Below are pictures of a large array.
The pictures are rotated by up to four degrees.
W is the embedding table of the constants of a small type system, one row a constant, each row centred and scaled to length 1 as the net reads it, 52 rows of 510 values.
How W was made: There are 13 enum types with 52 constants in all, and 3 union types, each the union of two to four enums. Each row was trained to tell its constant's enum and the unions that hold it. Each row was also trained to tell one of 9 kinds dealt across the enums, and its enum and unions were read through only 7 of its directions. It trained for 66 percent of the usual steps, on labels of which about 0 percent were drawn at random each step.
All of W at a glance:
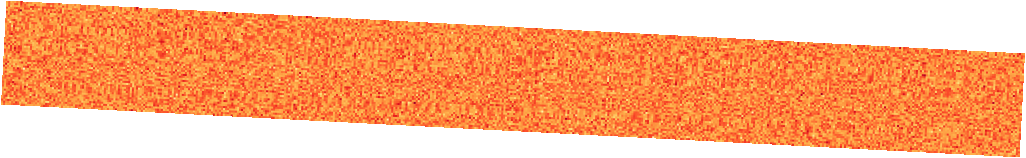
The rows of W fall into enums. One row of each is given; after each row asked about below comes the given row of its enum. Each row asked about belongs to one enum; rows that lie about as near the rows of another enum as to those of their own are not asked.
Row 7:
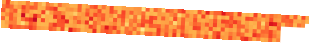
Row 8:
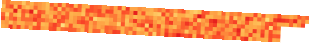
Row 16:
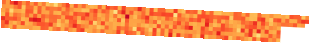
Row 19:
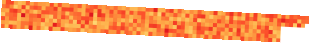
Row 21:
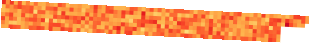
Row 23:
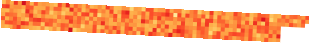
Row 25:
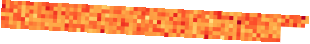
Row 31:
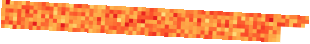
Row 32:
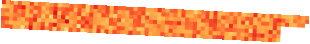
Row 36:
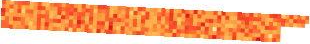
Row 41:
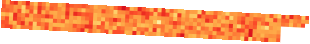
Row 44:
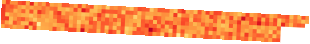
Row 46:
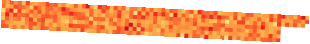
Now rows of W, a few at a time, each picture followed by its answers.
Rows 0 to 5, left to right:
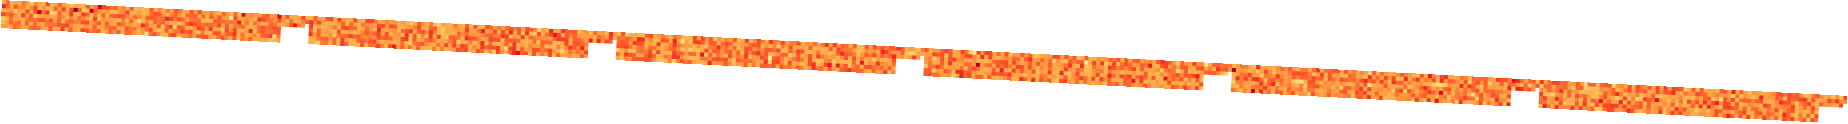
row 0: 23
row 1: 23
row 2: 7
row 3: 16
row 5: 36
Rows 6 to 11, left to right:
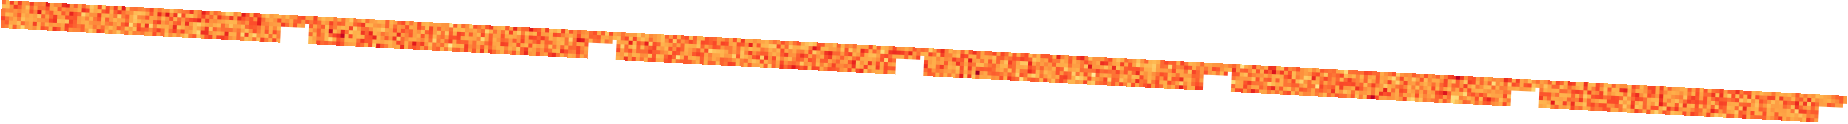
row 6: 16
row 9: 36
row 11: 21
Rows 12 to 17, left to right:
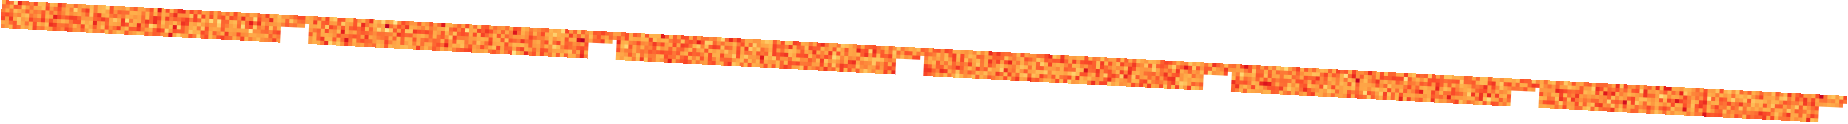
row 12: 21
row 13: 21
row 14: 8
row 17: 8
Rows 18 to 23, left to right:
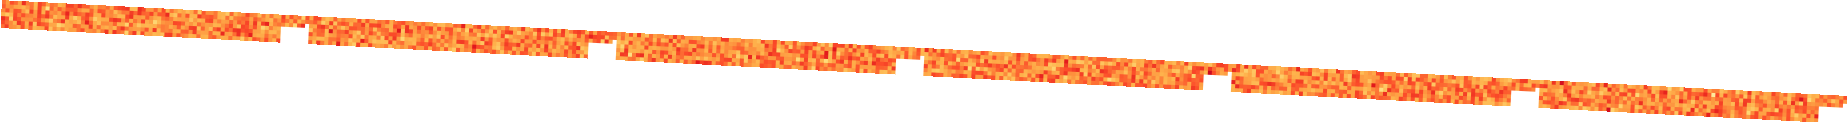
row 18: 41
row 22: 23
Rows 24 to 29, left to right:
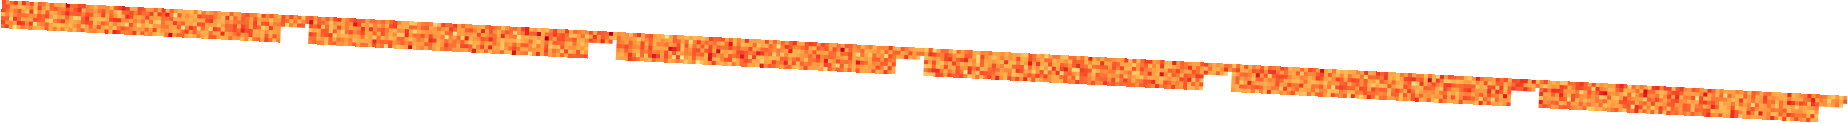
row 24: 41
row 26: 21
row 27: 23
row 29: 32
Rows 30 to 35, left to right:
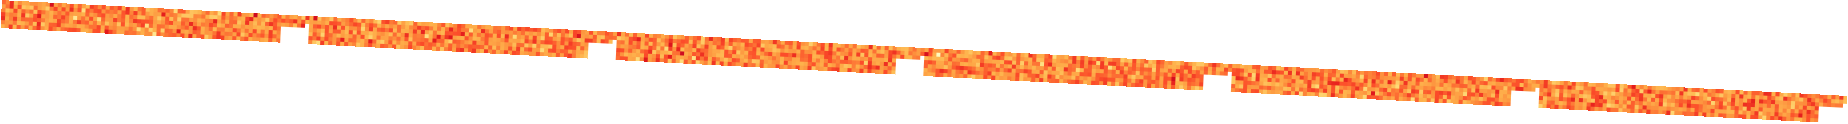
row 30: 8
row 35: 7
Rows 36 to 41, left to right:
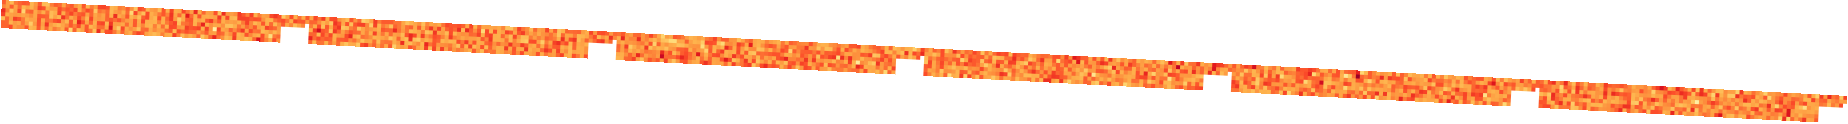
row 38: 23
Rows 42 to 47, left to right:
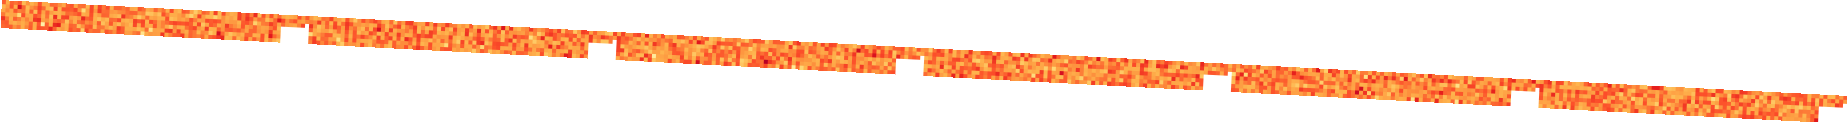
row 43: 36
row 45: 16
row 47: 8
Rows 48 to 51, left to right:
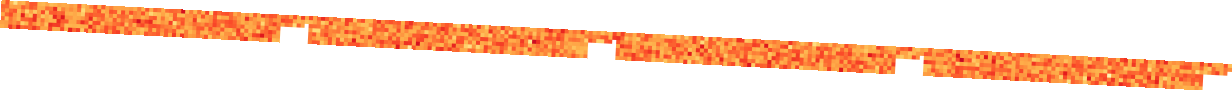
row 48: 7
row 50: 7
